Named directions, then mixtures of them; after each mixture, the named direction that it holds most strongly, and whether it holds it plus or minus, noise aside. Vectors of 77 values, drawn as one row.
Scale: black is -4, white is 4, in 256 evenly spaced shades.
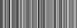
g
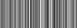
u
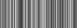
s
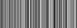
u, plus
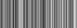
s, minus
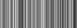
s, plus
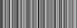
g, plus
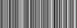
u, plus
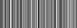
g, plus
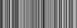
g, plus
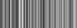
g, plus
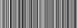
g, minus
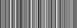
s, plus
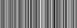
u, plus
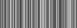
s, plus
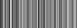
g, plus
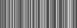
s, plus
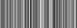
u, plus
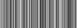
s, minus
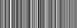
g, plus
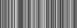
s, plus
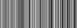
u, minus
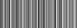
g, plus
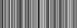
s, plus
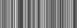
s, plus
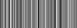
g, plus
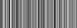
g, plus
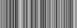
s, minus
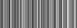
g, plus
